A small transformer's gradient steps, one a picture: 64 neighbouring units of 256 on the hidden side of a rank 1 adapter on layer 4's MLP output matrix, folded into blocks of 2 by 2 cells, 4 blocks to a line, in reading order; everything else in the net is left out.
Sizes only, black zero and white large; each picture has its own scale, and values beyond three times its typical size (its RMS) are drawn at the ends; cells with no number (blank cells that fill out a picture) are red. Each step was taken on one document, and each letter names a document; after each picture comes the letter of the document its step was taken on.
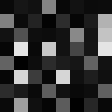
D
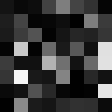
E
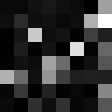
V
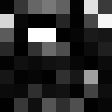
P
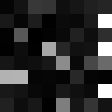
E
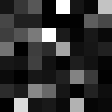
P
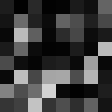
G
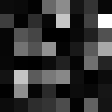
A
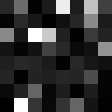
P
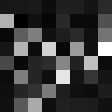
G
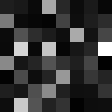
G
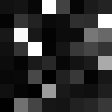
A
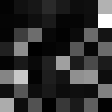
V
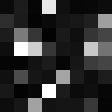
A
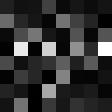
G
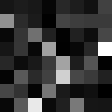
G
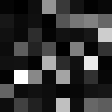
D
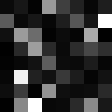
A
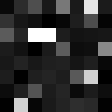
P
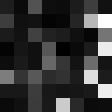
E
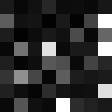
E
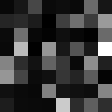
E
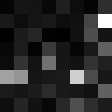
V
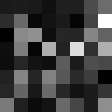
V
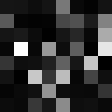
D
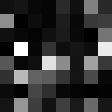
E
